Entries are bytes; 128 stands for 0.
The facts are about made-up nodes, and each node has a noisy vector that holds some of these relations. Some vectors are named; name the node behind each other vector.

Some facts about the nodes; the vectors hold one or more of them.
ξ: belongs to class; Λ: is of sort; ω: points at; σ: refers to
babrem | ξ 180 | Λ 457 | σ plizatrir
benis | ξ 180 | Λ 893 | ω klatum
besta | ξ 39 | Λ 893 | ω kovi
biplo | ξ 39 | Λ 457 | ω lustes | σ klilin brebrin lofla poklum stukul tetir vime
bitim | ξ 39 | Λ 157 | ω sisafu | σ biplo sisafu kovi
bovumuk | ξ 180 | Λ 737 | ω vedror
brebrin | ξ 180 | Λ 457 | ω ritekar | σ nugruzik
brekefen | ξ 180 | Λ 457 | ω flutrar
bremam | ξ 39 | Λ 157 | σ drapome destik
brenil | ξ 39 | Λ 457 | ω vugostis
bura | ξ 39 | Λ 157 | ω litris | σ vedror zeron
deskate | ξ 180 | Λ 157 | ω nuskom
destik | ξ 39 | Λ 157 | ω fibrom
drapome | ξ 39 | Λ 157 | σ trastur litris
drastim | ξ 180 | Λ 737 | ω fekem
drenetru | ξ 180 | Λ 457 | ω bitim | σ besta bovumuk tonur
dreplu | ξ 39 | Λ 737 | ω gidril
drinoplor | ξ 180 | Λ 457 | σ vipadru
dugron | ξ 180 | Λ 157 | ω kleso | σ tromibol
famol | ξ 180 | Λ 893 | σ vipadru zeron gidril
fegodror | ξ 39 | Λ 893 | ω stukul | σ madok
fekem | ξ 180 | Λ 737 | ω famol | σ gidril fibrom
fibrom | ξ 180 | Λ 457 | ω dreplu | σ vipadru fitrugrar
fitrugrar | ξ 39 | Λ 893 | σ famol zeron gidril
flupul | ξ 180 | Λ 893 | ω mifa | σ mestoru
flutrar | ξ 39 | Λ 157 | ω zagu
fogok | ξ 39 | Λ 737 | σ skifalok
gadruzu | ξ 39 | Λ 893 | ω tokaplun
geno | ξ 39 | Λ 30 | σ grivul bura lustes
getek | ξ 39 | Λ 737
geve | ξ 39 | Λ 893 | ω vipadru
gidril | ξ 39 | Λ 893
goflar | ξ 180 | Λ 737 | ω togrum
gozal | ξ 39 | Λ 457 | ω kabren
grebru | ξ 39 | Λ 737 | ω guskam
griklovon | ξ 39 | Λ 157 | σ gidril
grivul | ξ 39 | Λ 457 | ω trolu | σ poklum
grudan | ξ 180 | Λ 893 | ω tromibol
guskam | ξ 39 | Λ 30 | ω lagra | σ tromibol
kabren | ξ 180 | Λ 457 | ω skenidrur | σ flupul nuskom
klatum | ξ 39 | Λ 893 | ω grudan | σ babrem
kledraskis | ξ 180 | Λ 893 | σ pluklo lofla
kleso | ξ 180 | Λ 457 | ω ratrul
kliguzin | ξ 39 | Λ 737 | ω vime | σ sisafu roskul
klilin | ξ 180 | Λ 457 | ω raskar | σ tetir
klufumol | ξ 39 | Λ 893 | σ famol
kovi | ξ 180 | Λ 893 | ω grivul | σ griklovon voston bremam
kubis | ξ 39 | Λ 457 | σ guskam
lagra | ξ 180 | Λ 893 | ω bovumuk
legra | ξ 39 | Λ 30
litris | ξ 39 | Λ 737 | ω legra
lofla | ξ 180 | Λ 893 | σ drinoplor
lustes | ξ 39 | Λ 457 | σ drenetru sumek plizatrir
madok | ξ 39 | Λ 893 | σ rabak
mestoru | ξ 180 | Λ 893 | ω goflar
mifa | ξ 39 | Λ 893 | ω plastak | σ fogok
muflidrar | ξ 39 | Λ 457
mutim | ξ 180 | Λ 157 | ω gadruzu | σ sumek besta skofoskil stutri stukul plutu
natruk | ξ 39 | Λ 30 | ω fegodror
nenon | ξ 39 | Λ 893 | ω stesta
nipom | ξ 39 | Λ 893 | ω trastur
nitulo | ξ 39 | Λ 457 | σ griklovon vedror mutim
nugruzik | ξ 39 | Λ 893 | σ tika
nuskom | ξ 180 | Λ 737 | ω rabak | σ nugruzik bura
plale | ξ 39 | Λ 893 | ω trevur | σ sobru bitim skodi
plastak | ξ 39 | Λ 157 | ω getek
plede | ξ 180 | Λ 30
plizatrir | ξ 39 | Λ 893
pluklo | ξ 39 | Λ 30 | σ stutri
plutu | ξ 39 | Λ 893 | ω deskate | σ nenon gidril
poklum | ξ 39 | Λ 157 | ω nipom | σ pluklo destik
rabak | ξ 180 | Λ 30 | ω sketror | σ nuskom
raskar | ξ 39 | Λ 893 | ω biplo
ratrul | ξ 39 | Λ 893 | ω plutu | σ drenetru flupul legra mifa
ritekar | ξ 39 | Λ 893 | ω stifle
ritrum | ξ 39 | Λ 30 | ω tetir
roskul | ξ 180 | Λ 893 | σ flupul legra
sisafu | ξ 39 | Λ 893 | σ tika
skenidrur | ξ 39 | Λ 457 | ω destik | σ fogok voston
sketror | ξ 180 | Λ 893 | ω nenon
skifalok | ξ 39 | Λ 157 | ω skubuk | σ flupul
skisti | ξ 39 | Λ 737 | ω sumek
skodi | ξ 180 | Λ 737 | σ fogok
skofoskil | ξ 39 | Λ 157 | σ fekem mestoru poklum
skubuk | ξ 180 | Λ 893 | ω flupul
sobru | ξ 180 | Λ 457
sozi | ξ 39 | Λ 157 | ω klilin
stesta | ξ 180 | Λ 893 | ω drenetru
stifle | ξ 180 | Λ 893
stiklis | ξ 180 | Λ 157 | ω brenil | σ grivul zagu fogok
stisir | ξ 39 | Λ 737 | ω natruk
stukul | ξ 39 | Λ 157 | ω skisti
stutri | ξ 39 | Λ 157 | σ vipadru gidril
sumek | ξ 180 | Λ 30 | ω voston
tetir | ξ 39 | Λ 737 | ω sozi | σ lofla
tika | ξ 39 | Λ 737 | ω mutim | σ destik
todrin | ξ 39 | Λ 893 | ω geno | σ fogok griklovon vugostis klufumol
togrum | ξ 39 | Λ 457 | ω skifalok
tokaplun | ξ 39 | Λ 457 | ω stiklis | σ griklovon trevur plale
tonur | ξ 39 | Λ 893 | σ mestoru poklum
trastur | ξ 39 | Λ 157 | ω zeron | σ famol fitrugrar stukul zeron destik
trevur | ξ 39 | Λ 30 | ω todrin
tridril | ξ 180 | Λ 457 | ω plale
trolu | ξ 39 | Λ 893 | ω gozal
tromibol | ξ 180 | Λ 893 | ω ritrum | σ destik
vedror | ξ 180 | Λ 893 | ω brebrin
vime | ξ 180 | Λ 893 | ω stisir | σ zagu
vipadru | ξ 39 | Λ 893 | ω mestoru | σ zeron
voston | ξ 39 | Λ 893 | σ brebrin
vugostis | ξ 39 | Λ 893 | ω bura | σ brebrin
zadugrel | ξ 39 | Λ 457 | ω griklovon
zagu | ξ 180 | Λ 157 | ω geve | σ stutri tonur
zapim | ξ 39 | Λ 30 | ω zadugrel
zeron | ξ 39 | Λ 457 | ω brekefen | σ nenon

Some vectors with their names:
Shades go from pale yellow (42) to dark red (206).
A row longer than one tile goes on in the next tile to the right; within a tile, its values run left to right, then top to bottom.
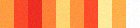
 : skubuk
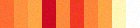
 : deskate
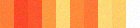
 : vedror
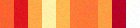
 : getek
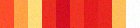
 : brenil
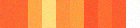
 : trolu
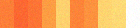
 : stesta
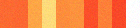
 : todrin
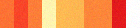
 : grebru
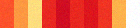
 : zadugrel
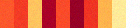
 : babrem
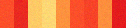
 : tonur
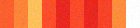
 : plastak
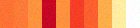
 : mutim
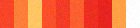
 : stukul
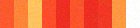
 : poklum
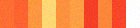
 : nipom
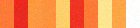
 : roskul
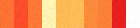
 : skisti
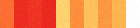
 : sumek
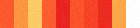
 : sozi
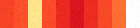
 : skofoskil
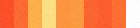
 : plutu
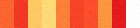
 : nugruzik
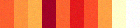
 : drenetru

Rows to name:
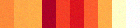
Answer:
kabren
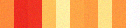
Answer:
fekem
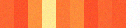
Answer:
klatum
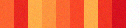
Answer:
geno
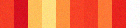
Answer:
plizatrir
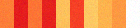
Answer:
plede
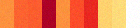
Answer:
zagu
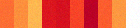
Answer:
togrum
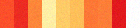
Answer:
litris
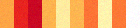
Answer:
goflar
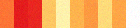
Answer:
bovumuk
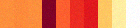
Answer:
brekefen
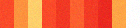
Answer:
destik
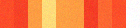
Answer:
besta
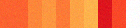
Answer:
ritrum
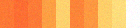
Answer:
sketror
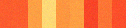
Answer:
plale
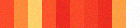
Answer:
bitim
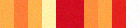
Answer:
madok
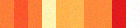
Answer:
kliguzin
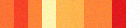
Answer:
dreplu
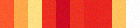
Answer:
skenidrur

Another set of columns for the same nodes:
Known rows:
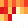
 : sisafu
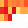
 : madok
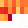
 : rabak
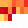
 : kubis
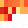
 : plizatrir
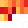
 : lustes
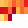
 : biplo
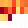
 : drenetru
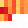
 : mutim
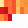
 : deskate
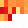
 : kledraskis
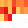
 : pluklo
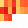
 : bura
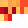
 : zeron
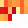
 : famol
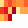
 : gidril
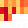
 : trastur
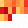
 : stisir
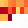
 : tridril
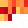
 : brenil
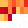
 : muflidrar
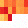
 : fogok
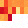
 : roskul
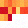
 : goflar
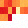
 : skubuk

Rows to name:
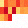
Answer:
plutu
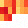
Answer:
stukul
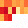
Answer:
geve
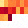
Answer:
kleso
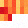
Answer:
stiklis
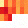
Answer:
dugron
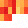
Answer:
plastak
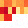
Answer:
nipom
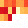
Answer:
nenon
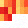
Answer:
sozi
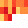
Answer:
guskam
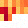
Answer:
poklum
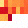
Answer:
nuskom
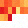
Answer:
flupul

